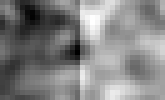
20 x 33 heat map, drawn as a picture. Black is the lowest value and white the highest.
The field is mottled with small blotches. On average the colour sits 50% of the way up the scale. The top left is the ninth with the lowest average. The right part is higher, past a seam about 50% of the way across.
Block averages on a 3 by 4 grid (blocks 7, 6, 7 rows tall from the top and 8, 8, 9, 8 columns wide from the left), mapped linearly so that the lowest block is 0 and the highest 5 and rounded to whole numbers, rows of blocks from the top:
0153 | 1144 | 1353
